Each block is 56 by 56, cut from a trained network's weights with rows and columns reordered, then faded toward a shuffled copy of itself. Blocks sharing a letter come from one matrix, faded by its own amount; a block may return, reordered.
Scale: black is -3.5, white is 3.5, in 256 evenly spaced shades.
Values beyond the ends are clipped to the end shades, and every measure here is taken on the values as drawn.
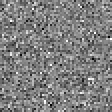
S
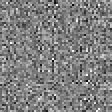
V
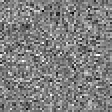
V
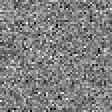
S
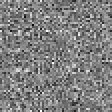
V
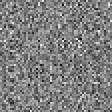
V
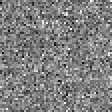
S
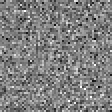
S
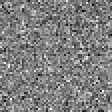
S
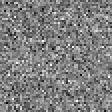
S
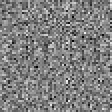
V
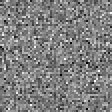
S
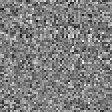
V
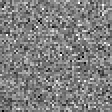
S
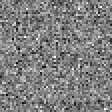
S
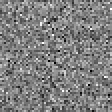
S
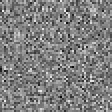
V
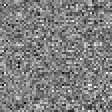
V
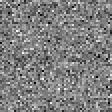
S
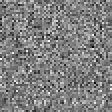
V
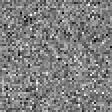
S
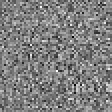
V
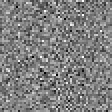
V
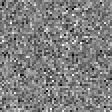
S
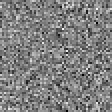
V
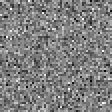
S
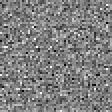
S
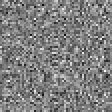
V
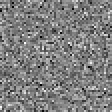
S
